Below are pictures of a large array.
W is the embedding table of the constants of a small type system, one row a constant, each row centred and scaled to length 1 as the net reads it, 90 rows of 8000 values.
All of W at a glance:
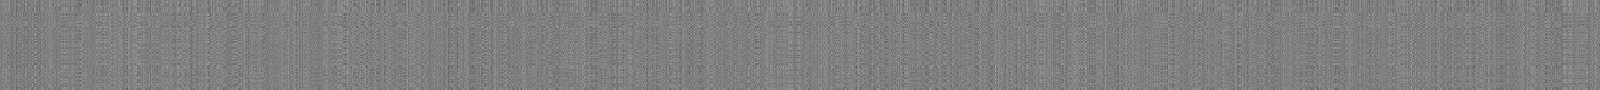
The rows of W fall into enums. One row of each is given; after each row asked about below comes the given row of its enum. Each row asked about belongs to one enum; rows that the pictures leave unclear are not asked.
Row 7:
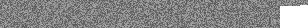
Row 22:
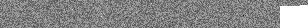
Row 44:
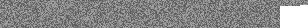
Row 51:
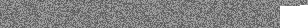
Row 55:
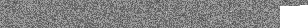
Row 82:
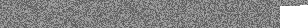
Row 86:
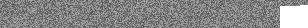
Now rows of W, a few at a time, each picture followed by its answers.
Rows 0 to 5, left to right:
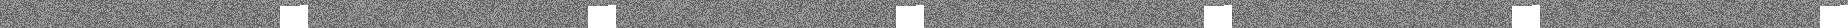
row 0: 51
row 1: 44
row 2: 44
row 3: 51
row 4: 51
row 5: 51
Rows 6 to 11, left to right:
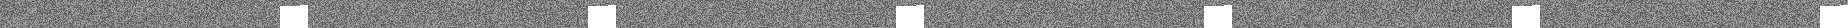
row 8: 7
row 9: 7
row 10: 44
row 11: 51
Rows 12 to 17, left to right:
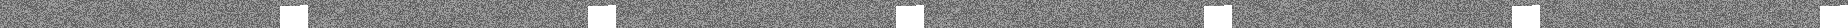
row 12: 82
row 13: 86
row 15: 86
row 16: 82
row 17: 55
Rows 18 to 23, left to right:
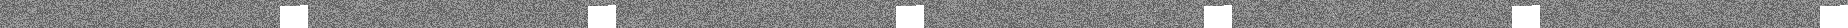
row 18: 86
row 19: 82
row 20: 86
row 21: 55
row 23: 51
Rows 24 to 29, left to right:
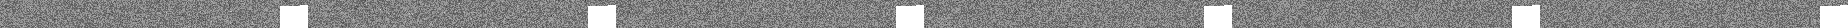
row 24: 55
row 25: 22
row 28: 44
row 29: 7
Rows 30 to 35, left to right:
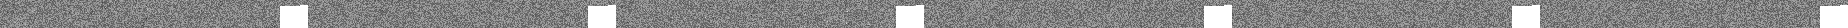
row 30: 86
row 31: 51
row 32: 55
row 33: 44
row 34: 51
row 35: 7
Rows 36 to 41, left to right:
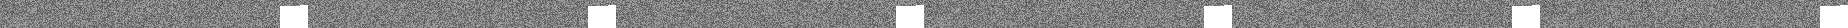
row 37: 7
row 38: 51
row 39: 86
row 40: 82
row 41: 86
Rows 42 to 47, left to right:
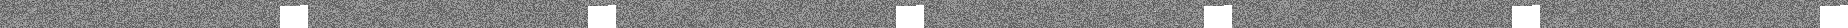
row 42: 86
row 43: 82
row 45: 55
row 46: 44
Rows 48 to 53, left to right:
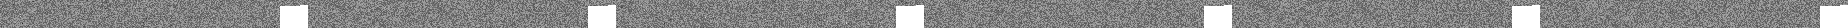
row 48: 86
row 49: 82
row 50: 55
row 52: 82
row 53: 44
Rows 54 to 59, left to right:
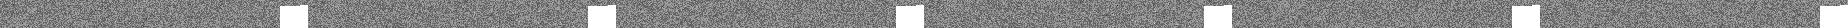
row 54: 86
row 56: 82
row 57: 55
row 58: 44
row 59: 51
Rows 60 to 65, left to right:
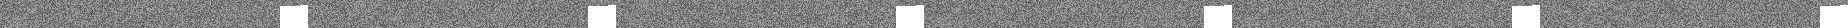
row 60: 86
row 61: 44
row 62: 55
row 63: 86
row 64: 86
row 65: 82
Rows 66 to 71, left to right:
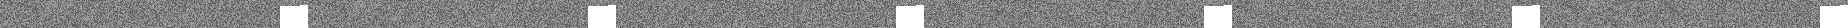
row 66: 44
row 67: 44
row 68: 7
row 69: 51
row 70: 55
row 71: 82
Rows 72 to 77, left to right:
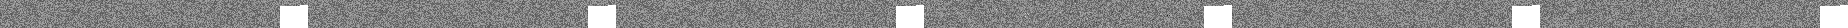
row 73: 51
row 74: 82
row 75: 22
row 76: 51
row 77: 86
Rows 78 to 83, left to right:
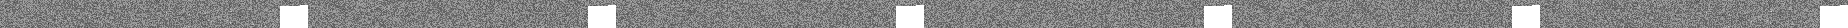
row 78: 55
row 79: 82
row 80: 51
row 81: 7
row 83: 55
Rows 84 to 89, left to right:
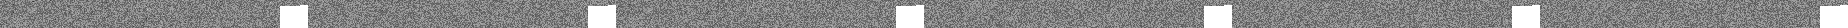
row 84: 86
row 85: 51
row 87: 44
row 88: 7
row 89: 7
